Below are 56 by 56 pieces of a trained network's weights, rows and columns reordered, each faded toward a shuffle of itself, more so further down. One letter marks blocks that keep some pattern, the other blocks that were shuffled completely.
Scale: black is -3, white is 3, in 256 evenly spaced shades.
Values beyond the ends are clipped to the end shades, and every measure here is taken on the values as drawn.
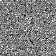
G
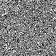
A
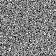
A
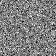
A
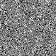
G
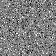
A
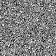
G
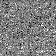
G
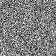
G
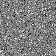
A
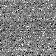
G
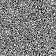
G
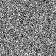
G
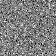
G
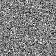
A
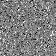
A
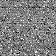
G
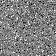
A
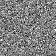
A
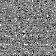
G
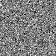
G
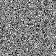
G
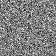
A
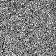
A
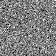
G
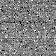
G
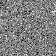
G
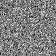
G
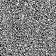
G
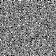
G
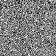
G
